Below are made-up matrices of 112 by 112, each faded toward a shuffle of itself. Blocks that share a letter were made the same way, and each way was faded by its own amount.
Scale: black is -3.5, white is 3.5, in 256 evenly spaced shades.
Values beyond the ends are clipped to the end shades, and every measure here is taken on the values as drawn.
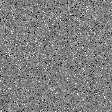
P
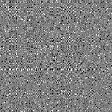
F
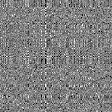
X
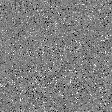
P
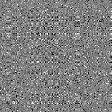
F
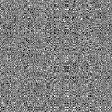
X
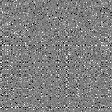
F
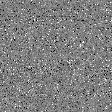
P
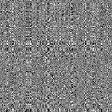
X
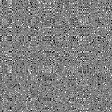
F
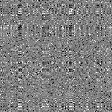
F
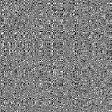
X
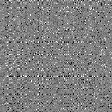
F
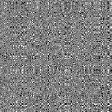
X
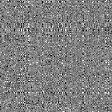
X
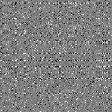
F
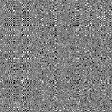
X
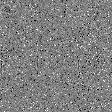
P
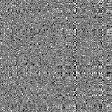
X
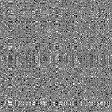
F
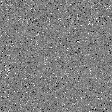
P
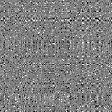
F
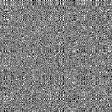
X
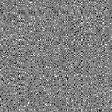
F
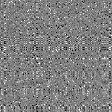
F
